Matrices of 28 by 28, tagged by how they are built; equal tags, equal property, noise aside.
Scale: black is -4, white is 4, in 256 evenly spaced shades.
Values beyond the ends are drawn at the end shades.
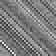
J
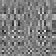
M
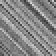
J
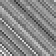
J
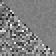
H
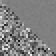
H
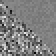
H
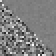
H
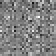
M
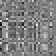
M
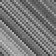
J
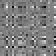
M
